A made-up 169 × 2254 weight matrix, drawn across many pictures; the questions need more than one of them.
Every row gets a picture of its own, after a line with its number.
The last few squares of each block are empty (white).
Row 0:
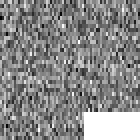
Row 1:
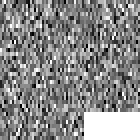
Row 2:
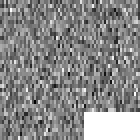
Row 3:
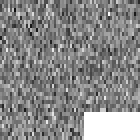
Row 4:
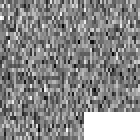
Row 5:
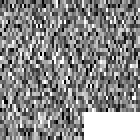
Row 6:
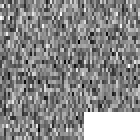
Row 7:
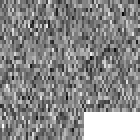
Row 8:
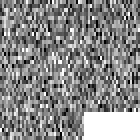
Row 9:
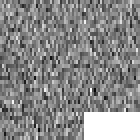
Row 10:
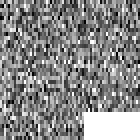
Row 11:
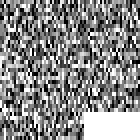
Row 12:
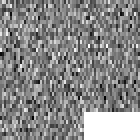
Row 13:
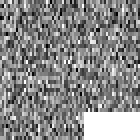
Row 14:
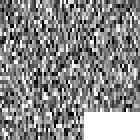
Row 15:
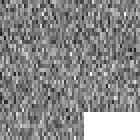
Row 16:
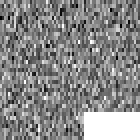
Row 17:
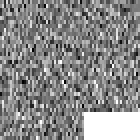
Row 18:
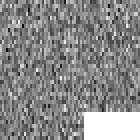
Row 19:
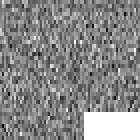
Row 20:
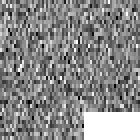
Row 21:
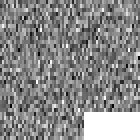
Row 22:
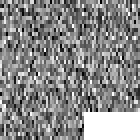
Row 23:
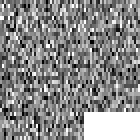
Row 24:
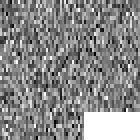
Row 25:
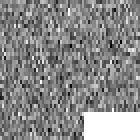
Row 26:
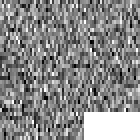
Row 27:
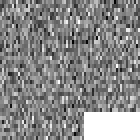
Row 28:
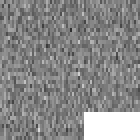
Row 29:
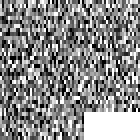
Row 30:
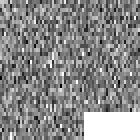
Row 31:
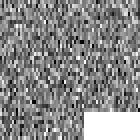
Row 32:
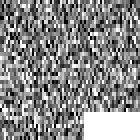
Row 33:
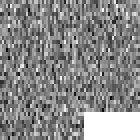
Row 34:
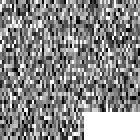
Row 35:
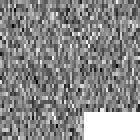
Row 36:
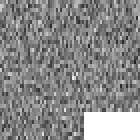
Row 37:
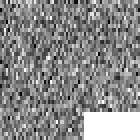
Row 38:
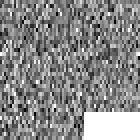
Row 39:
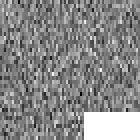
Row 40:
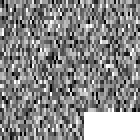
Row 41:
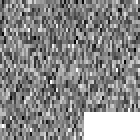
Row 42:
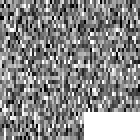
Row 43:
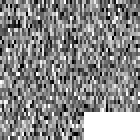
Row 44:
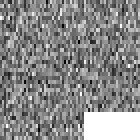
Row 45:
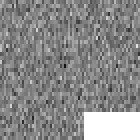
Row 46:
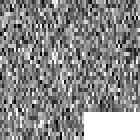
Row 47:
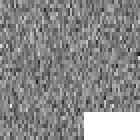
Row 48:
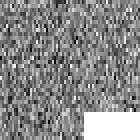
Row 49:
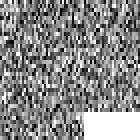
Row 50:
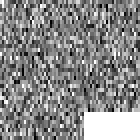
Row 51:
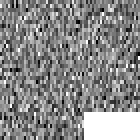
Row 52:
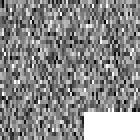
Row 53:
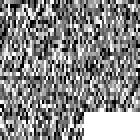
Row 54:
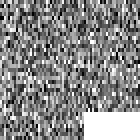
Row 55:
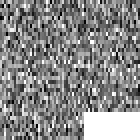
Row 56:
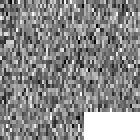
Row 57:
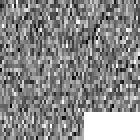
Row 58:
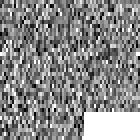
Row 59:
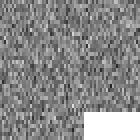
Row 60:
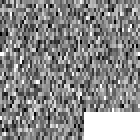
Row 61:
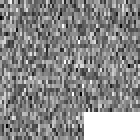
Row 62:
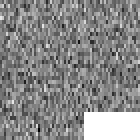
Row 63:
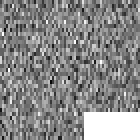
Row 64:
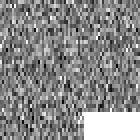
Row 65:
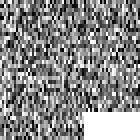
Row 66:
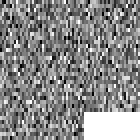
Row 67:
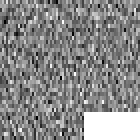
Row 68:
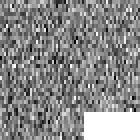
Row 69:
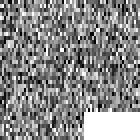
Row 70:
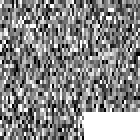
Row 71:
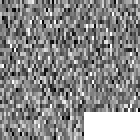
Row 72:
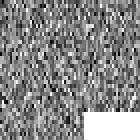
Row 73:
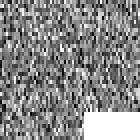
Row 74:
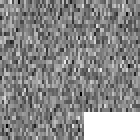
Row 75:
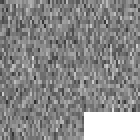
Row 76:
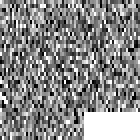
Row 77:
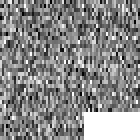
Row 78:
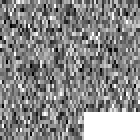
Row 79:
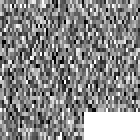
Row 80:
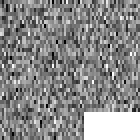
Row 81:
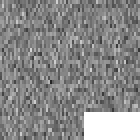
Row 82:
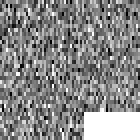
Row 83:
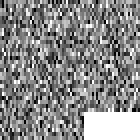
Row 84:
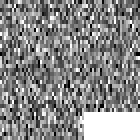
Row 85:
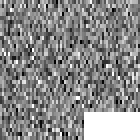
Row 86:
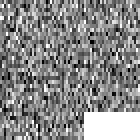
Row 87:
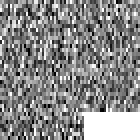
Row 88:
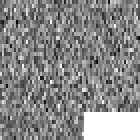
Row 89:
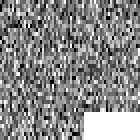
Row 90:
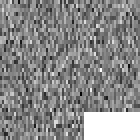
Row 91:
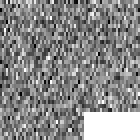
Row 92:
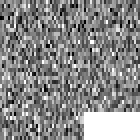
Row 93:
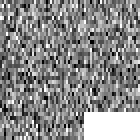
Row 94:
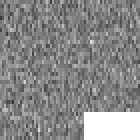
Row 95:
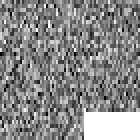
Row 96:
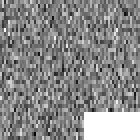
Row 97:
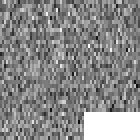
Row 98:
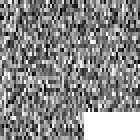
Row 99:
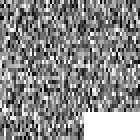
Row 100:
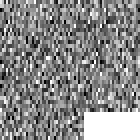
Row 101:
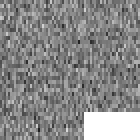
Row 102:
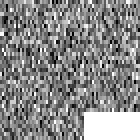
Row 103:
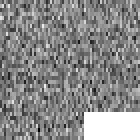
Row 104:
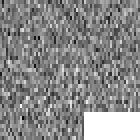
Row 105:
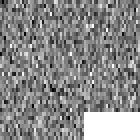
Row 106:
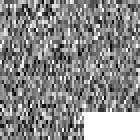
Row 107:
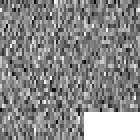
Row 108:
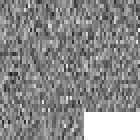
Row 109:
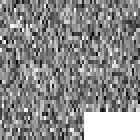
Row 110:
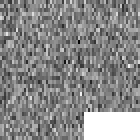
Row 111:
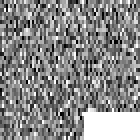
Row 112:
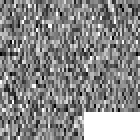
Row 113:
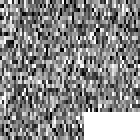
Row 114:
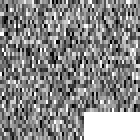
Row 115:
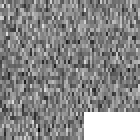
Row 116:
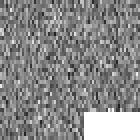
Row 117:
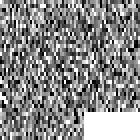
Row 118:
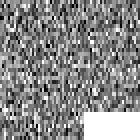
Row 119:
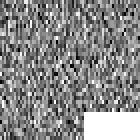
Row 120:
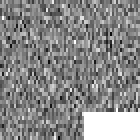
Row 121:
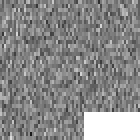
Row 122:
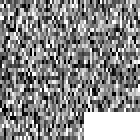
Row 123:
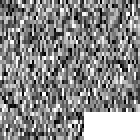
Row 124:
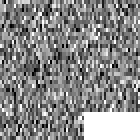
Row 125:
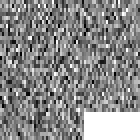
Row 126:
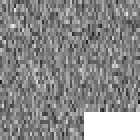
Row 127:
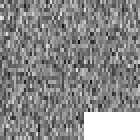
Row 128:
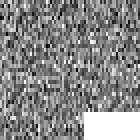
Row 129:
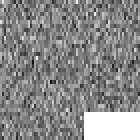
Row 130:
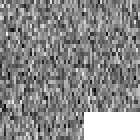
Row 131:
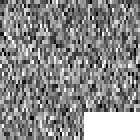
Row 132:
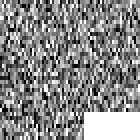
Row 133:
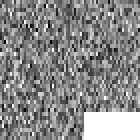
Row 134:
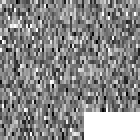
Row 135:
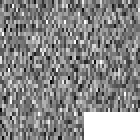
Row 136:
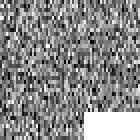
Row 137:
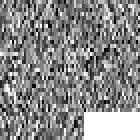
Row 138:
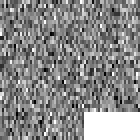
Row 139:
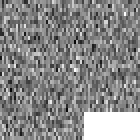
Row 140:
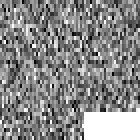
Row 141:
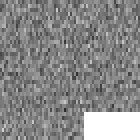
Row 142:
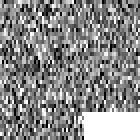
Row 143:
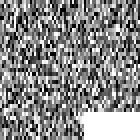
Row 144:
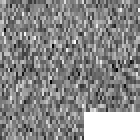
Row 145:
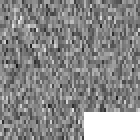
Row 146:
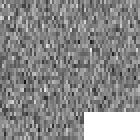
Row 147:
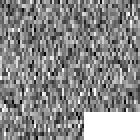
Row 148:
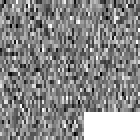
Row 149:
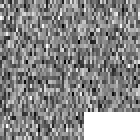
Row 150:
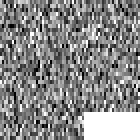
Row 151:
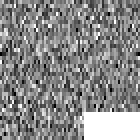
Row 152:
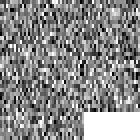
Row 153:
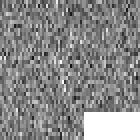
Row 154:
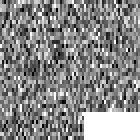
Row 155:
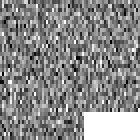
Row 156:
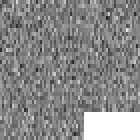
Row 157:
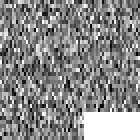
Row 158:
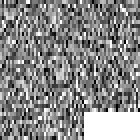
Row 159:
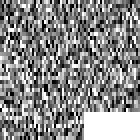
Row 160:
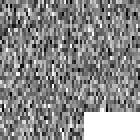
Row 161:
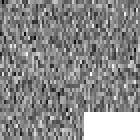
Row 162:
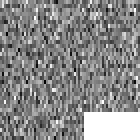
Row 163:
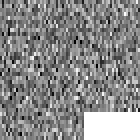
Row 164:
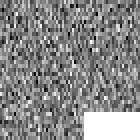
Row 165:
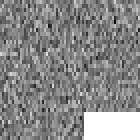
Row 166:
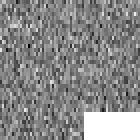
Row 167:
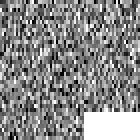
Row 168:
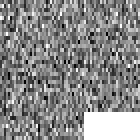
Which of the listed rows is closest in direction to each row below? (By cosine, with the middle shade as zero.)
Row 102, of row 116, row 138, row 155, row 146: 116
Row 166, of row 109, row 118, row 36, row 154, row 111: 109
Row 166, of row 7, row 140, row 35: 140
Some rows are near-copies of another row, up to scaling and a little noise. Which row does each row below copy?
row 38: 58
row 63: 135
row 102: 114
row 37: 91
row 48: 68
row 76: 117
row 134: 166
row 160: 82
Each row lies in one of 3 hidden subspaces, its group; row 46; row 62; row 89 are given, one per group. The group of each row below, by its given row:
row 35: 89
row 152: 46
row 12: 89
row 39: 62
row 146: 62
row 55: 62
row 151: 89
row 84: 89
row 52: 46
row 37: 46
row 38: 89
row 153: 46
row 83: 46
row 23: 62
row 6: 62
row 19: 46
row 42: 62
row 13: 62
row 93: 62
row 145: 89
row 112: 89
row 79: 46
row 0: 62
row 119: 46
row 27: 89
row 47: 89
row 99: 62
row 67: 46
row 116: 46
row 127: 62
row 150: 89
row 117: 46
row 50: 46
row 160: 89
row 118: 62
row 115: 62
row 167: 46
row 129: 46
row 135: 46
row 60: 89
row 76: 46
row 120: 46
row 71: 46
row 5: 46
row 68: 46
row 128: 62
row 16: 62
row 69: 62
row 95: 89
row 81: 46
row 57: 89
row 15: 46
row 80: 46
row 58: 89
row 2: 46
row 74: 62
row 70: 89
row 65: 62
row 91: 46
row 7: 89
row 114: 46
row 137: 89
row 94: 62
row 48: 46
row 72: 46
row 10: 62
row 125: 46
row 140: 89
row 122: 62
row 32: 62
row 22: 62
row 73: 62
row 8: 46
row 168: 62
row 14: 62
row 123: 62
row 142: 89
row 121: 46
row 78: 89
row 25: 46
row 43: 89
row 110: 62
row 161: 46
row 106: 89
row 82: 89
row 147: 62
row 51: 89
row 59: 89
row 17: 46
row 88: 46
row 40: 46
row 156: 89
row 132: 62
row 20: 89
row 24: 62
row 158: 46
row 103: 62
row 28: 62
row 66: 89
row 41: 46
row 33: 89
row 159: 62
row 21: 89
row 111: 46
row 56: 62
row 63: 46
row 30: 46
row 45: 89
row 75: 46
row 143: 62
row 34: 89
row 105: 46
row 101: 62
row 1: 89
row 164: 62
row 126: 89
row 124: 89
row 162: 46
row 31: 46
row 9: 62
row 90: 62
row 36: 89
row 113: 62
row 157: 89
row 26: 62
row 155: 46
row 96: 46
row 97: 89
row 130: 62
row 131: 46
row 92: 62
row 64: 89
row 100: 46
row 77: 62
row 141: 89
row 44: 62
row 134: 89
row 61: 62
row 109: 89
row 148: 89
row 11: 62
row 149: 62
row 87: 89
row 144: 46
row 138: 46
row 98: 62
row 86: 62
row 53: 89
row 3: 89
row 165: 89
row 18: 89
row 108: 89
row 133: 89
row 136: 62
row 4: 62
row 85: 46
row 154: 89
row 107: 46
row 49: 62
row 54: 62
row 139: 46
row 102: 46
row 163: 46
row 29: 46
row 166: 89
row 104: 46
